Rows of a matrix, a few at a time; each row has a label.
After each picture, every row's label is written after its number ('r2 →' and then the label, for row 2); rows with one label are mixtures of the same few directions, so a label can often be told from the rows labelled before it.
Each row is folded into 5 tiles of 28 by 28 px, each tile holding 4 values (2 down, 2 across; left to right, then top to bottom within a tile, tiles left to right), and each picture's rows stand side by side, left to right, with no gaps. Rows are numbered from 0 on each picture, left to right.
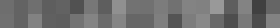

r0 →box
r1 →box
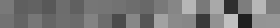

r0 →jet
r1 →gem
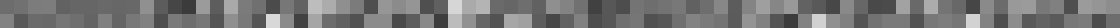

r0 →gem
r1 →jet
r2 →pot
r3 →pot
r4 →pot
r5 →jet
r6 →jet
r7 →pot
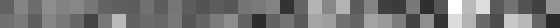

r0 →jet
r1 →jet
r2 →pot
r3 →pot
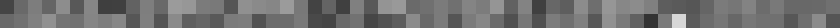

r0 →pot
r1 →pot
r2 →pot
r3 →box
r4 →jet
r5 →jet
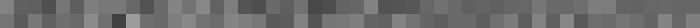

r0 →jet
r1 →pot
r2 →pot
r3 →box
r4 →gem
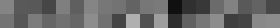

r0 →jet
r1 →pot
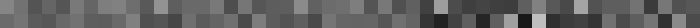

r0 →pot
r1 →box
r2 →box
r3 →box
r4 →box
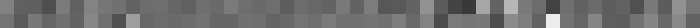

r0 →jet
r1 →gem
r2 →pot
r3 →jet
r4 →box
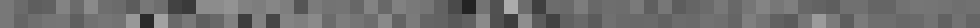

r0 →jet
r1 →gem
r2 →box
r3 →gem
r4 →box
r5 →jet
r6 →gem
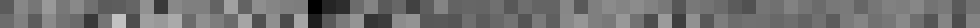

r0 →jet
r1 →box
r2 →pot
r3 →box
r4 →box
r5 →gem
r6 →box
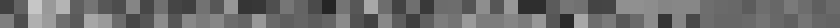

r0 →pot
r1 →pot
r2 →gem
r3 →pot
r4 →gem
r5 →gem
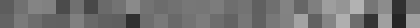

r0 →jet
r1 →box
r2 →box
